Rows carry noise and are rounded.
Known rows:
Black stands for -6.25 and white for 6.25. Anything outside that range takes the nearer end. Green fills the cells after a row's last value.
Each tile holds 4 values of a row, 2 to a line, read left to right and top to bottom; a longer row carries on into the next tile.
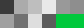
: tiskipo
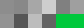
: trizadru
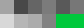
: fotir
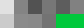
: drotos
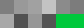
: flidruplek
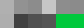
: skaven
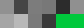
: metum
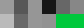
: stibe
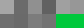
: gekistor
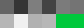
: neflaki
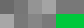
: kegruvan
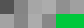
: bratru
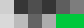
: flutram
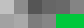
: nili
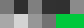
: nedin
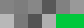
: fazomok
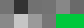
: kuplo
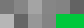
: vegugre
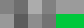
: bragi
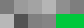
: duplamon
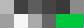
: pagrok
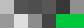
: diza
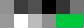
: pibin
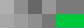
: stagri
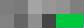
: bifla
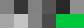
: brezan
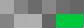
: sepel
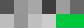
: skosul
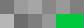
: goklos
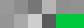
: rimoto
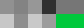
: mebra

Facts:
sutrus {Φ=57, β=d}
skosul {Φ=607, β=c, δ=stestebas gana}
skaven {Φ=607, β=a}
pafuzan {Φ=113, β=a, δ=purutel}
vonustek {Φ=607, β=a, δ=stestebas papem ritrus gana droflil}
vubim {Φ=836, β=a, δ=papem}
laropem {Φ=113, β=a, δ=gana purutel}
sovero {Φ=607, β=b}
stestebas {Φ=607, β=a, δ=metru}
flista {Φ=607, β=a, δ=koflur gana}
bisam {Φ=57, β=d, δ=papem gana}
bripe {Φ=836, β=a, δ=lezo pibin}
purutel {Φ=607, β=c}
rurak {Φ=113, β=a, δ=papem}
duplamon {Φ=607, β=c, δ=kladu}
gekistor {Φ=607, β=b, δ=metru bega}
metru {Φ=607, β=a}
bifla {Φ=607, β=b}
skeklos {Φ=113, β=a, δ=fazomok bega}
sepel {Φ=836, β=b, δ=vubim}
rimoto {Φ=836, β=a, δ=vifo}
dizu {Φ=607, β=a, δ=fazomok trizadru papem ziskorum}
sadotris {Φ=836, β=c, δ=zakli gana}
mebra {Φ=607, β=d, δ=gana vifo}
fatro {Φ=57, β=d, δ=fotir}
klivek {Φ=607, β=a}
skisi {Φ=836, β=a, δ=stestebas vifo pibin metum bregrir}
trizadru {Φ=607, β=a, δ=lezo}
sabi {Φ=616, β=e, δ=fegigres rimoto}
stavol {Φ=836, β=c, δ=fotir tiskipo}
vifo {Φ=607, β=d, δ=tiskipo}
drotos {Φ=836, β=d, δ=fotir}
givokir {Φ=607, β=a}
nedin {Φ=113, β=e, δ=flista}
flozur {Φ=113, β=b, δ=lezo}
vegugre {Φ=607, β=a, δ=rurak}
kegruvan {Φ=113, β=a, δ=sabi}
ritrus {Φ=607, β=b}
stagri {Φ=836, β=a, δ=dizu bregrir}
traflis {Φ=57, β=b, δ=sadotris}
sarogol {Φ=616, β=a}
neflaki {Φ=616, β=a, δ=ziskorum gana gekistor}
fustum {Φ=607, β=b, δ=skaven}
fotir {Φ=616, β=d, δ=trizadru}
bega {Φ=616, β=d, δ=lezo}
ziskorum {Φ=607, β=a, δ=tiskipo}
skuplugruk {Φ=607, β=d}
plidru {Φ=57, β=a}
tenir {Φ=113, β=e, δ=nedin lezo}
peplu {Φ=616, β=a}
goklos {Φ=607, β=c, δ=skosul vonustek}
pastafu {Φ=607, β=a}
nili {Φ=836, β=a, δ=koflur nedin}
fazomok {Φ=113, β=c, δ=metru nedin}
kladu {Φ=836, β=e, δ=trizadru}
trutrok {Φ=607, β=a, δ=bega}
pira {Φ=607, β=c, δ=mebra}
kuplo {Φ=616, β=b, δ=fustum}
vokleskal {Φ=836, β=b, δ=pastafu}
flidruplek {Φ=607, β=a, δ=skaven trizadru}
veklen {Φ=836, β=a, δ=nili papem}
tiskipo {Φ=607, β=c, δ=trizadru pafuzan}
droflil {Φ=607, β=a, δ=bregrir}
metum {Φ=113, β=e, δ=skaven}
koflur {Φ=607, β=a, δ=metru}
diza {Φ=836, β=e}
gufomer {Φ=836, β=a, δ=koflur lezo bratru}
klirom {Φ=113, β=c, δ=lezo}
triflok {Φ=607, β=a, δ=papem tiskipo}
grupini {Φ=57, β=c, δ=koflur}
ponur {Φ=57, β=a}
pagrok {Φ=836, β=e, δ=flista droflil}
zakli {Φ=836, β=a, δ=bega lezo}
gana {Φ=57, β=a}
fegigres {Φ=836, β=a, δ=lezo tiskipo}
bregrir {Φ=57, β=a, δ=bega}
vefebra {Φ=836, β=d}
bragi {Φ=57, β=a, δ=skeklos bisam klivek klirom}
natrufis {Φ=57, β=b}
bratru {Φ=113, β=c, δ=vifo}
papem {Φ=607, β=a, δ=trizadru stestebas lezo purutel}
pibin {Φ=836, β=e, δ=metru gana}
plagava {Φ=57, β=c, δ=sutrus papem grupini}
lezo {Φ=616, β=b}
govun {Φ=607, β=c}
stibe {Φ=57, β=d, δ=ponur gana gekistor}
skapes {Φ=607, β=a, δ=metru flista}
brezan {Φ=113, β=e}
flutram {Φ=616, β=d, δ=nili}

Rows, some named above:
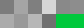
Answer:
stavol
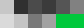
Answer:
flutram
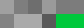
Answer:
vokleskal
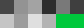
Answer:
vonustek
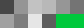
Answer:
ziskorum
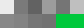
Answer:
zakli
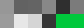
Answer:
kladu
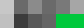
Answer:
sutrus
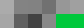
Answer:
metru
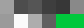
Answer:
pagrok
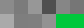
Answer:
stestebas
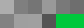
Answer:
vokleskal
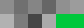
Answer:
fazomok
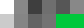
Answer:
vefebra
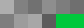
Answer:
vokleskal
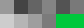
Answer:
fotir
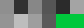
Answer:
tenir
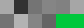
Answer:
lezo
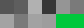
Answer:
gana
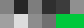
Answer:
nedin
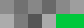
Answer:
fazomok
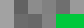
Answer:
skeklos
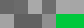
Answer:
grupini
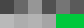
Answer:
laropem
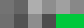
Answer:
natrufis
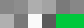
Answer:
vifo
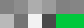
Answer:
vifo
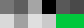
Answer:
bisam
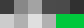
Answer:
rurak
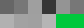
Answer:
flista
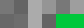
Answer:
flozur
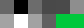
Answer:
sabi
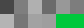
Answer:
plagava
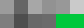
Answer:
bregrir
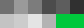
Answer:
vubim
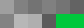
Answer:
sepel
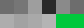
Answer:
flista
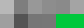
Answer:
trutrok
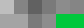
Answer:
nili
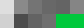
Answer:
skuplugruk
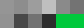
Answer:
fustum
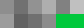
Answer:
klirom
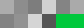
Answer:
fegigres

